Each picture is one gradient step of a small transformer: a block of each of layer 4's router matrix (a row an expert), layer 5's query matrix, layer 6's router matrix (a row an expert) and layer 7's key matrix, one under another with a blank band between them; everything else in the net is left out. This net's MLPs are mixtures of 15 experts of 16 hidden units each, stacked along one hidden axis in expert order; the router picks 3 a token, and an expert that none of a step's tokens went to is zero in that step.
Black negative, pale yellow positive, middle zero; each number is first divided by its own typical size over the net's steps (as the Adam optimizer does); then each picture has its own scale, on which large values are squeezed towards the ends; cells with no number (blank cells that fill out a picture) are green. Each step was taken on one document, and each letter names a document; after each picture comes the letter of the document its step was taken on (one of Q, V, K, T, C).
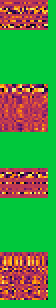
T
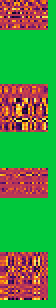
T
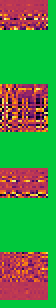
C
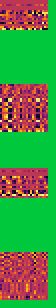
C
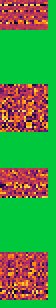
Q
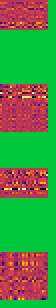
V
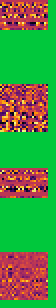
Q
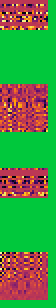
C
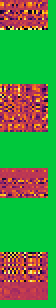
C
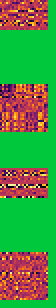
Q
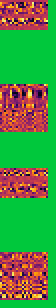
Q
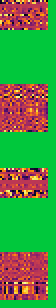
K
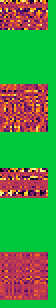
K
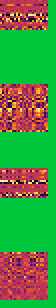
C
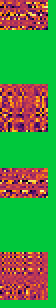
C
